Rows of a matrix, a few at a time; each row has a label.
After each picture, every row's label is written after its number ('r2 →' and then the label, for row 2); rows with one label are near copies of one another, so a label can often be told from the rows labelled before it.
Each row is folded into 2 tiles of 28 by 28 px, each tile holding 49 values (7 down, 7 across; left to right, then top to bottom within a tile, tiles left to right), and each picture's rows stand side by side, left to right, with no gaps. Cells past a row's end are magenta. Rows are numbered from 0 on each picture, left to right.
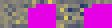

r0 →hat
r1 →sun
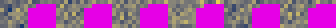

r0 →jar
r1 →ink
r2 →ink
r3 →hat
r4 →jar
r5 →ink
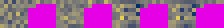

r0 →ink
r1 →hat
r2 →sun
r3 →sun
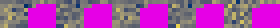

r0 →sun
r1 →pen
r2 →sun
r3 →pen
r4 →ink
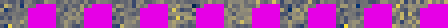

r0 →pen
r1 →jar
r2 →pen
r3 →sun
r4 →hat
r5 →jar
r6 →pen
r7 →ink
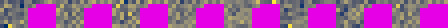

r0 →pen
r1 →ink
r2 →ink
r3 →ink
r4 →hat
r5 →pen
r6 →jar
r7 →ink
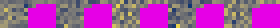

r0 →sun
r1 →pen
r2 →ink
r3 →pen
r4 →ink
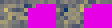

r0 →sun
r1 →jar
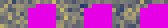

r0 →ink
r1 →sun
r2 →jar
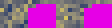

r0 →jar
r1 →sun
